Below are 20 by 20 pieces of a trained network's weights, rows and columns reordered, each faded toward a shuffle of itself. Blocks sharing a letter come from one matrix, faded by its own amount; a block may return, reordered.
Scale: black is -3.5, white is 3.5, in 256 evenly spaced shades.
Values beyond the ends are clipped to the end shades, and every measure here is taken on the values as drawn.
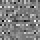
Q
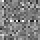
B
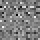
Q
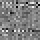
Q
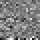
B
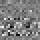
Q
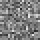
B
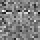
B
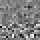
Q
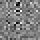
Q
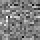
B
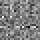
B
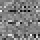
Q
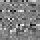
Q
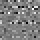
Q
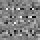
Q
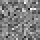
B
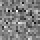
B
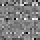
Q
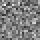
B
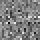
B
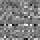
Q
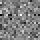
B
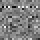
Q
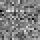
B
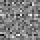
B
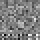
B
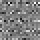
Q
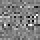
Q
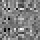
Q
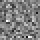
B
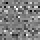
Q
